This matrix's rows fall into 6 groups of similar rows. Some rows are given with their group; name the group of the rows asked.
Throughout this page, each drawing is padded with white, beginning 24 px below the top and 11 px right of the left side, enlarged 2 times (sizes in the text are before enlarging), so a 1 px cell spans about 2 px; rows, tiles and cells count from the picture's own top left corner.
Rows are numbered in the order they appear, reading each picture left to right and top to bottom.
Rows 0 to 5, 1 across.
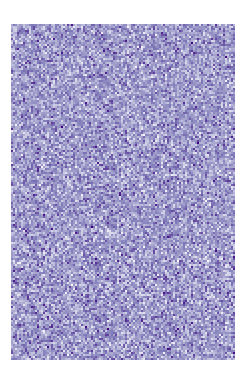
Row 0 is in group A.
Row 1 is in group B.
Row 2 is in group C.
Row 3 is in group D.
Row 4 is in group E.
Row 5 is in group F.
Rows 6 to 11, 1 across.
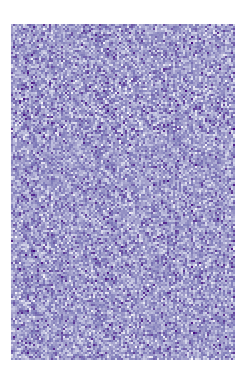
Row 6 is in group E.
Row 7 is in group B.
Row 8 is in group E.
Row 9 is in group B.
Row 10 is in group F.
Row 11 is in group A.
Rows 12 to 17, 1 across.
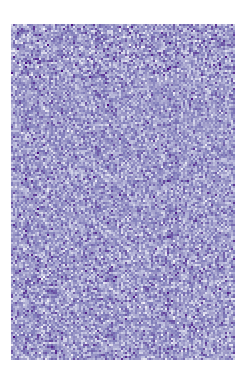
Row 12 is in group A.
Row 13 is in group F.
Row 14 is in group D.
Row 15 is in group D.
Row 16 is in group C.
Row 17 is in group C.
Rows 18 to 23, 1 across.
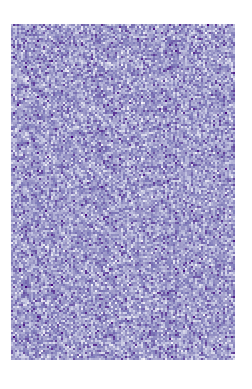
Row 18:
D
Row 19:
A
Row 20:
A
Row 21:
B
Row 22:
B
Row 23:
C
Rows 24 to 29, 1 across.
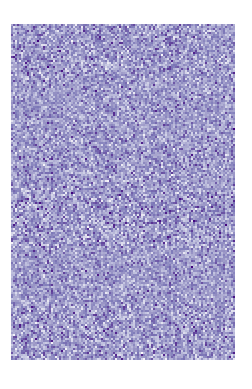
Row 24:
D
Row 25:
E
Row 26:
F
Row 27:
A
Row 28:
F
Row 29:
B
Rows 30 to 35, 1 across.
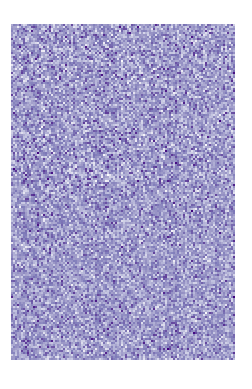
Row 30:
B
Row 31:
C
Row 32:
D
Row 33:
F
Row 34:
E
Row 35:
D
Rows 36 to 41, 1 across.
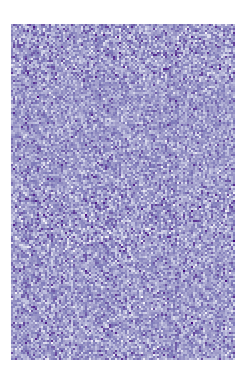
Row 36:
E
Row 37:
D
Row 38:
C
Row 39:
F
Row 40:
B
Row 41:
B
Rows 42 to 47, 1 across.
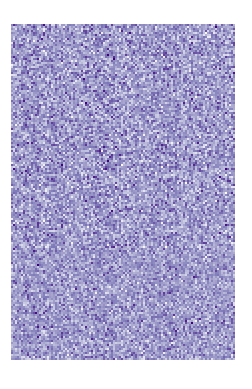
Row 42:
E
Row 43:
B
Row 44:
C
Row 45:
C
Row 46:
D
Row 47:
F
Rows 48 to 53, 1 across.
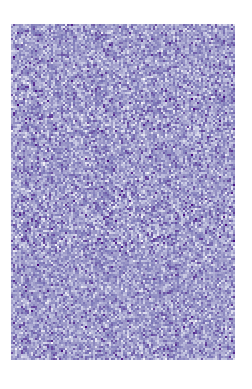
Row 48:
A
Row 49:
A
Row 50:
F
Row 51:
B
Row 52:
D
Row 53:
B
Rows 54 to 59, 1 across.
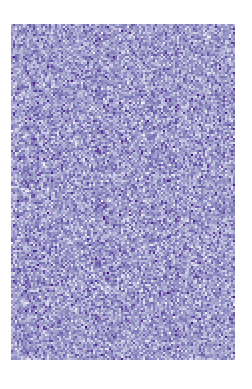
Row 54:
E
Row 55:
A
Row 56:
F
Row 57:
A
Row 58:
D
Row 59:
F
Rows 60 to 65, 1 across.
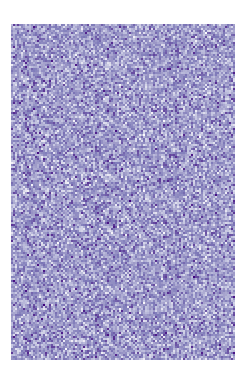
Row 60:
D
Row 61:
E
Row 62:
D
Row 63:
E
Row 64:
D
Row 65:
E
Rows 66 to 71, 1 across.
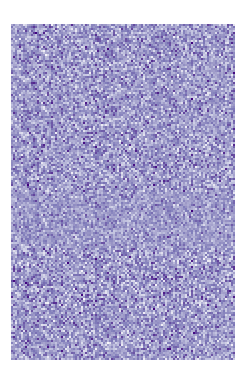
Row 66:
F
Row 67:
F
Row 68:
E
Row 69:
F
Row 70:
E
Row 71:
D
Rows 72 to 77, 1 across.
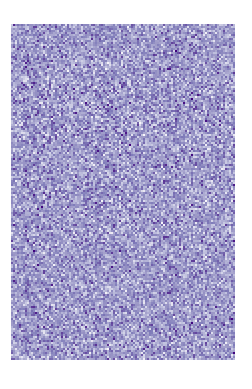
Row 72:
D
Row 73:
B
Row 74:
E
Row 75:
E
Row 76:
D
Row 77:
F
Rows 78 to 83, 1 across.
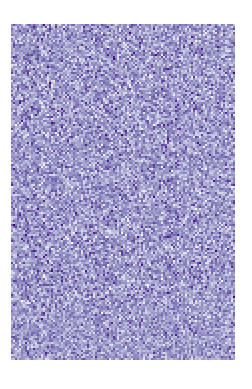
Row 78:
E
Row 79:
B
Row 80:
C
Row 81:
D
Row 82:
F
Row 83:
E
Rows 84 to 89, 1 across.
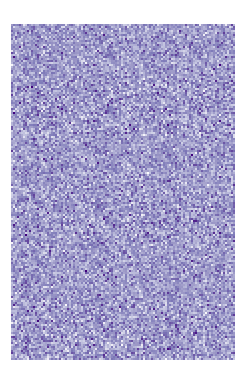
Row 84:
C
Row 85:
C
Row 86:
F
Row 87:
A
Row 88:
B
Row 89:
D
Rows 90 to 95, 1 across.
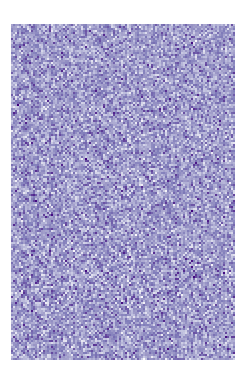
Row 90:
B
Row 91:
A
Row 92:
B
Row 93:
F
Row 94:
B
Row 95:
C
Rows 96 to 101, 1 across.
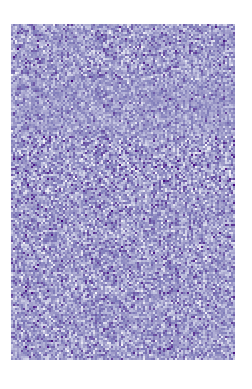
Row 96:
A
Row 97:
A
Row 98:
E
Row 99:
C
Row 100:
D
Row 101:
D
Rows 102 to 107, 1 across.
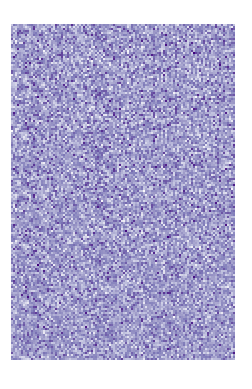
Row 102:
A
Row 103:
A
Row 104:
E
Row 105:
A
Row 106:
D
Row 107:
F
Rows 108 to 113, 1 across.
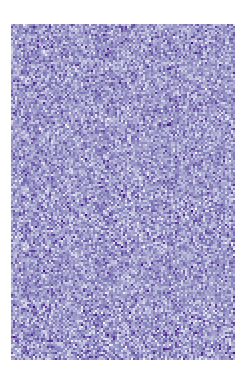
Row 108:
F
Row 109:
D
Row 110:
B
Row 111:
B
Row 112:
F
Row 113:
E
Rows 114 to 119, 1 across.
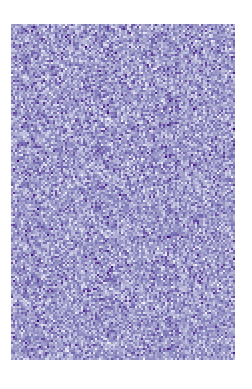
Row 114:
B
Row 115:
D
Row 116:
A
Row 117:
D
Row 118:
C
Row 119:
D
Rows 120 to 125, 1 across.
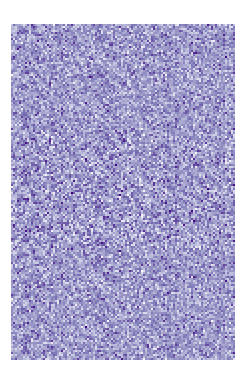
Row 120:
A
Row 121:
B
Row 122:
B
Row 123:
A
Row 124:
A
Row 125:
B
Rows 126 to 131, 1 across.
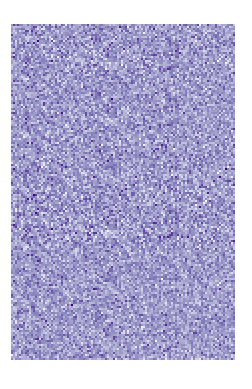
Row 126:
D
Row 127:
D
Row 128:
C
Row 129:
D
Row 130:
C
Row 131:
A
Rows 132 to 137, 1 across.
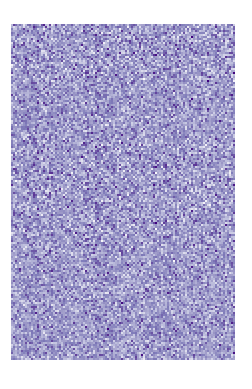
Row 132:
E
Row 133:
F
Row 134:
E
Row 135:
E
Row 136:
F
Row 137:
F
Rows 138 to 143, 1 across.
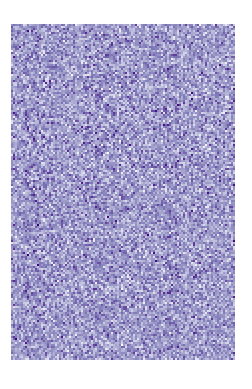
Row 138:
C
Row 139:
E
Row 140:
E
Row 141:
F
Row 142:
D
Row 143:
D
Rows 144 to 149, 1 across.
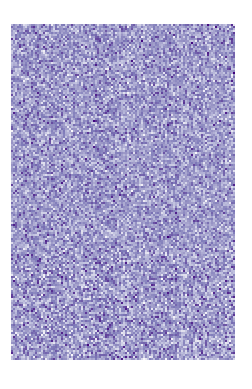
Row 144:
F
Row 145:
C
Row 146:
B
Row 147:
D
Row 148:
C
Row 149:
C
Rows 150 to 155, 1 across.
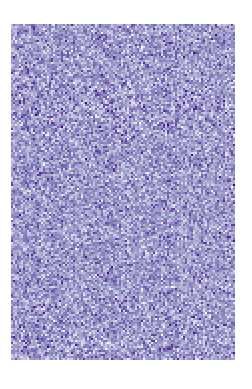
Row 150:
A
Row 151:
B
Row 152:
F
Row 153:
C
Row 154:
C
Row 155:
D
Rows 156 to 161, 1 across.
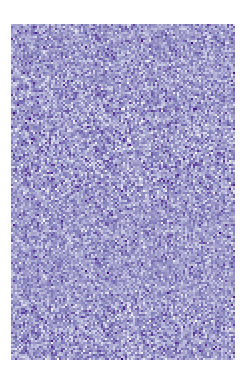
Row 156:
F
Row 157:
A
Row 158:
B
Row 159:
C
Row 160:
F
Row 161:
B
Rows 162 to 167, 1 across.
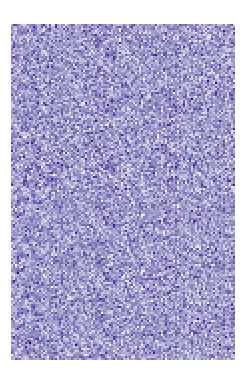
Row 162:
E
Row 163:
F
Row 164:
C
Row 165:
A
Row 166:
A
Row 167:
A
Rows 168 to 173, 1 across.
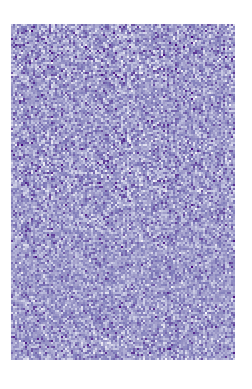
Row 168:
B
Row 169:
B
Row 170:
B
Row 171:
B
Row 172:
F
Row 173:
D
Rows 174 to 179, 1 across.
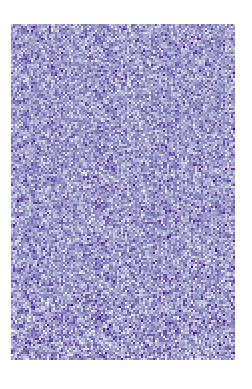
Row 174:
B
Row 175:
B
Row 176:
C
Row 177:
A
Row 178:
E
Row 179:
A
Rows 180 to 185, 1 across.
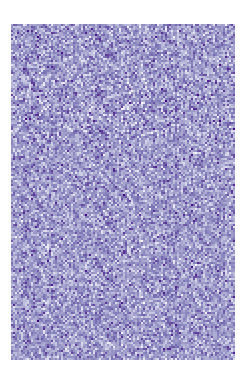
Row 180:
C
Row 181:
A
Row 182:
E
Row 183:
B
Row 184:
B
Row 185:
D
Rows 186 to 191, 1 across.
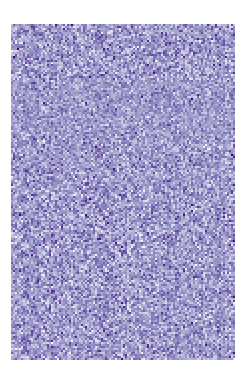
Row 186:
A
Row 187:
F
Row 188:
E
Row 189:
B
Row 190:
B
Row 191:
B
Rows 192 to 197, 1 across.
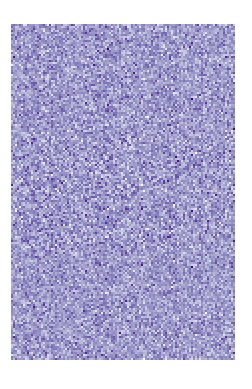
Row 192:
C
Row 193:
F
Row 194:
B
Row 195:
F
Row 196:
F
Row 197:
E
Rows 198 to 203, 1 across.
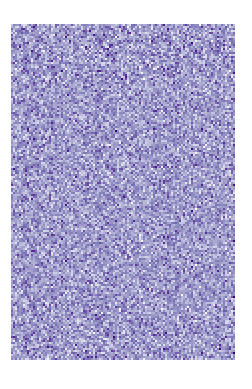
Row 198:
B
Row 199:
E
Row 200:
E
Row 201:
B
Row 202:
B
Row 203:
E
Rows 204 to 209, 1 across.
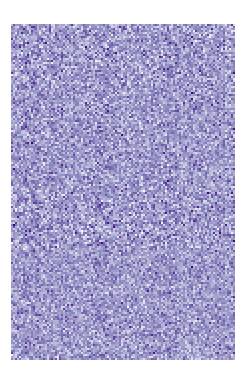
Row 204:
B
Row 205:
B
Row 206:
C
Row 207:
A
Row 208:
F
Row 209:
A
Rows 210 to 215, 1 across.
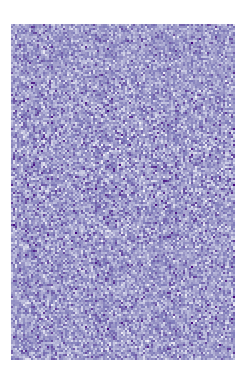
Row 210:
F
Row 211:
B
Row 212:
E
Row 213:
D
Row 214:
F
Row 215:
F
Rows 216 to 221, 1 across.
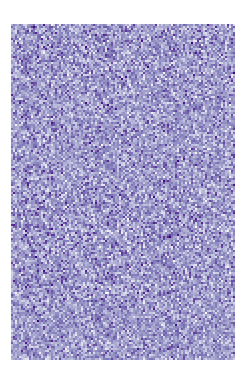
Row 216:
F
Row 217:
B
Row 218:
E
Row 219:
D
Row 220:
F
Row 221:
D
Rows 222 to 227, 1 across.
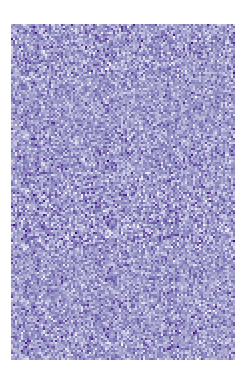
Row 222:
F
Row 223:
B
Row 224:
F
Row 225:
D
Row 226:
C
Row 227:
D
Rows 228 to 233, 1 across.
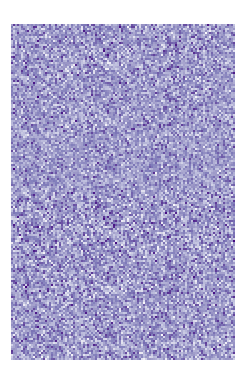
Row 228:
D
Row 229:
D
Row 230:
C
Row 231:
A
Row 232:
D
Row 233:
C
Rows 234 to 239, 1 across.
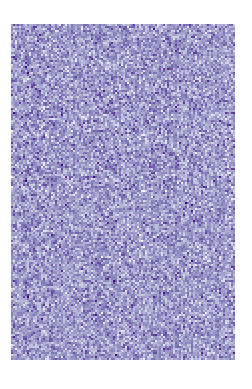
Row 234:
D
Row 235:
C
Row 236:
C
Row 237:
B
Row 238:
E
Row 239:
E
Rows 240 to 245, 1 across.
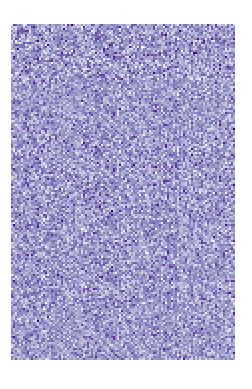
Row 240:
A
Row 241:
E
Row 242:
E
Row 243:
C
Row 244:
C
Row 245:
E
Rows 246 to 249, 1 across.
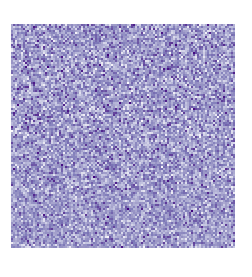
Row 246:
D
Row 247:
A
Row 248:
C
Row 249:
F
